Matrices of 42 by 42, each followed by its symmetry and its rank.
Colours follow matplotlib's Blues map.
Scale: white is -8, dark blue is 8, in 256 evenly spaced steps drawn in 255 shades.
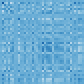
symmetric, rank three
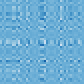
antisymmetric, rank two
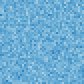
neither, full rank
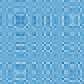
symmetric, rank two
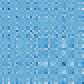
symmetric, rank three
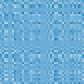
antisymmetric, rank two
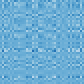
neither, rank two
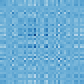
symmetric, rank two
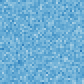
neither, full rank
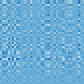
neither, rank two
